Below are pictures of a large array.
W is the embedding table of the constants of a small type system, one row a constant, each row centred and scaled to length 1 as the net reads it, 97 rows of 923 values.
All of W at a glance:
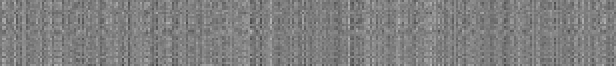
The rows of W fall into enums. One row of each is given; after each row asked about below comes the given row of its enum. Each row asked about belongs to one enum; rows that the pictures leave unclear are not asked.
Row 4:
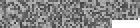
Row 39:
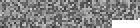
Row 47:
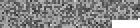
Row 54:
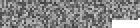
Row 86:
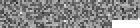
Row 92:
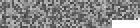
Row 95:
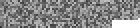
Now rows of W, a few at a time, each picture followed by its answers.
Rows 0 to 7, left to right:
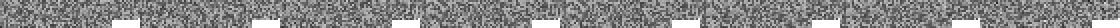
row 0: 95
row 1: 54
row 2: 39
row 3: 4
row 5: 92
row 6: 92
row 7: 86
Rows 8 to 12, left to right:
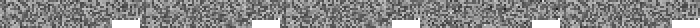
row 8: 4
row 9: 92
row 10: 92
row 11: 47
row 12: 4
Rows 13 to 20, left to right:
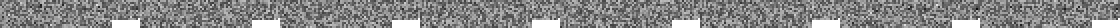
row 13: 47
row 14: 39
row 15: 86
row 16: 54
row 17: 95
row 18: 54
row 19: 47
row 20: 47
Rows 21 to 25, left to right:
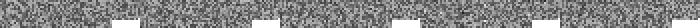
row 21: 4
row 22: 95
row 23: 54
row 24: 86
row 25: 54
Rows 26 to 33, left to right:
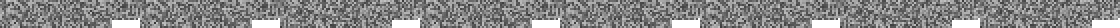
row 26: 4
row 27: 4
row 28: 95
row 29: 4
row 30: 4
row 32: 95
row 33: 95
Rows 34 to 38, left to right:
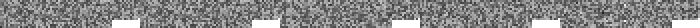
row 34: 95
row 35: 95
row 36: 92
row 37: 54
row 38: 86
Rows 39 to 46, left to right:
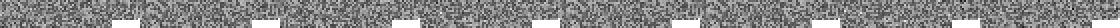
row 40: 4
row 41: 95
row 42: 86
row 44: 4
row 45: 86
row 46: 86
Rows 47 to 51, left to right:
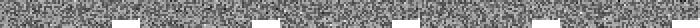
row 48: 47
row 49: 86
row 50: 54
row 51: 86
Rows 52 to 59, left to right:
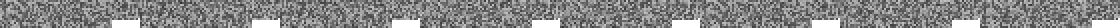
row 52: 4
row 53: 54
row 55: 39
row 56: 39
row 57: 4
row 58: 95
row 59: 92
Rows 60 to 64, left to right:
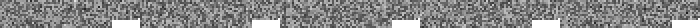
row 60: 47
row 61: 54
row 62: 92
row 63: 39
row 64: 47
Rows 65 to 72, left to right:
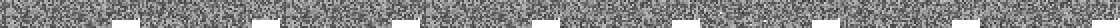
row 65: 92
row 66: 54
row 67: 92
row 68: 92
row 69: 39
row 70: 86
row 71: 95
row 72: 39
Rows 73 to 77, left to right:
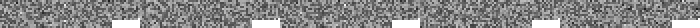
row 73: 86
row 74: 4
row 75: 86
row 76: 95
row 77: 47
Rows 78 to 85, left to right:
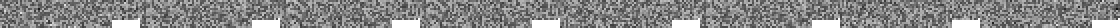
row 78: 86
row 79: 92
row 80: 4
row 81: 4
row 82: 95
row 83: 92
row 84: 54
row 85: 47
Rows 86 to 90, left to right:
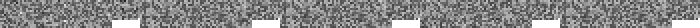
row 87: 92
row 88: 92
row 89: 39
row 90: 92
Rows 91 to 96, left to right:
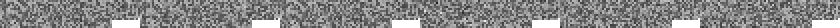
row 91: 4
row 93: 4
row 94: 86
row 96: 39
